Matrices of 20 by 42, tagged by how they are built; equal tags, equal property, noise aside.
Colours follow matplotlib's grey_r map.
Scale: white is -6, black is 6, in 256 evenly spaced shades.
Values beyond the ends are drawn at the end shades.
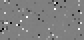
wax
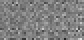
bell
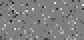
wax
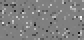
wax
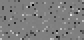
wax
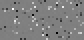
wax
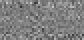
bell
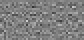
bell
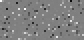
wax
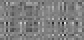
bell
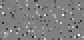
wax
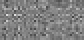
bell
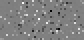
wax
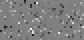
wax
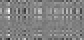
bell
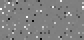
wax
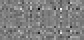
bell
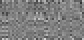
bell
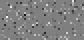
wax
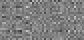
bell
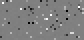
wax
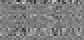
bell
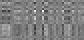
bell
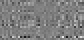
bell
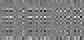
bell
